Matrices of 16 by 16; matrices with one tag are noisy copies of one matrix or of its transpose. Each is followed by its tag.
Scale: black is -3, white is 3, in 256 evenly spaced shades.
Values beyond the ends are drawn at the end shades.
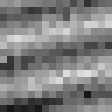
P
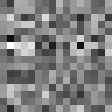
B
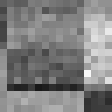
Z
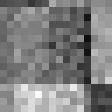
Z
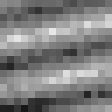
P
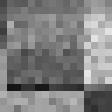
Z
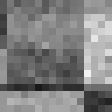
Z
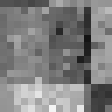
Z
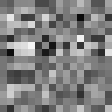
B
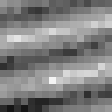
P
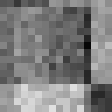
Z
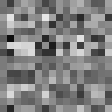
B
